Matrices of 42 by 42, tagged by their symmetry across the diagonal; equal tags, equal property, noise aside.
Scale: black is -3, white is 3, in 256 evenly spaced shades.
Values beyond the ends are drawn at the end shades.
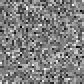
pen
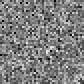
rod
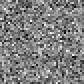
pen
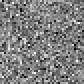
pen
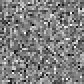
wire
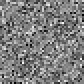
rod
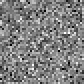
rod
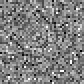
rod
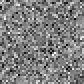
rod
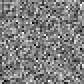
wire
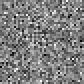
wire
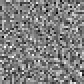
wire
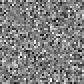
wire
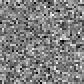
pen
